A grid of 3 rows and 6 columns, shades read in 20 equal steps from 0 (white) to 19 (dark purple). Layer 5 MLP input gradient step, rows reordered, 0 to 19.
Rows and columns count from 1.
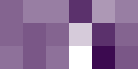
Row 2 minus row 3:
1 0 1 4 -3 -1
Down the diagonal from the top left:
12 13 11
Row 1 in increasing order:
8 10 10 10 12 16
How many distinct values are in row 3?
4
